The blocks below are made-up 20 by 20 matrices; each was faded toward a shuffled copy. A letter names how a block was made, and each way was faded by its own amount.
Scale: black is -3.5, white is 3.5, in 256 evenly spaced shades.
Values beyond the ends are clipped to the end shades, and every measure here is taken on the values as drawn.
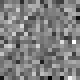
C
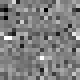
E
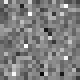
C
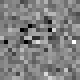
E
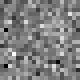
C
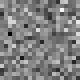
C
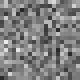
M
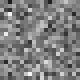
M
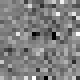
E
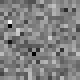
C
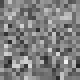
M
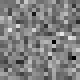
C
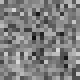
M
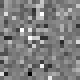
E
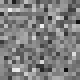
M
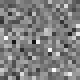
C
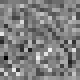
C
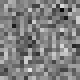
M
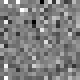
E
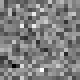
C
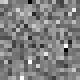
C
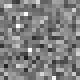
C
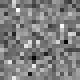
C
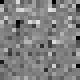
E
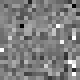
E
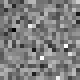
C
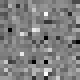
E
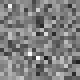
M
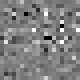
E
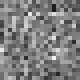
M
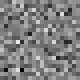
M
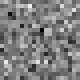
C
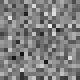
M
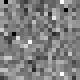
C
